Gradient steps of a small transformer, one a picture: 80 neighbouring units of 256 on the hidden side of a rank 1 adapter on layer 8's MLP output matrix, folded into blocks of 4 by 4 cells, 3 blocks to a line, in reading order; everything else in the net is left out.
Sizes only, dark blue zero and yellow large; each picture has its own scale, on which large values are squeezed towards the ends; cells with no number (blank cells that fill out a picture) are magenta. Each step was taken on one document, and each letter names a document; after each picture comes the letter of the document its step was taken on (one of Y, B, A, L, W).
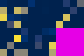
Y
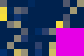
Y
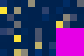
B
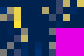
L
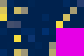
Y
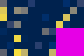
Y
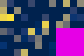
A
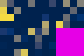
A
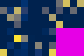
L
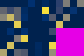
L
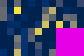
B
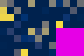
A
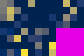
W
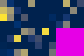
W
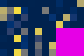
B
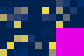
L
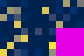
L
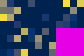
W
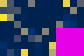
W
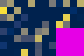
A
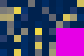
B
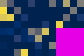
A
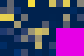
A
